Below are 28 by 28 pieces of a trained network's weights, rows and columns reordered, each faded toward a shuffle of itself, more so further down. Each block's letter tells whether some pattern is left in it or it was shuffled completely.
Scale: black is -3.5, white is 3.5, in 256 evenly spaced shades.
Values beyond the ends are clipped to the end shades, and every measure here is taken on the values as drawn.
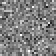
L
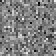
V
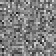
L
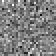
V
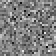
L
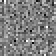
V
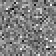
L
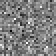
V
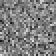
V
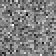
L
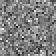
L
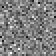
L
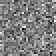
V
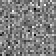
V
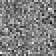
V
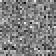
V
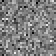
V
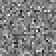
L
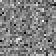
L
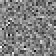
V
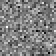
L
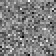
L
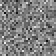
V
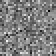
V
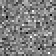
L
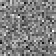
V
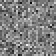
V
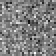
V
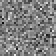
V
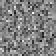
V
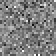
L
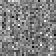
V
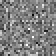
V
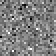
L
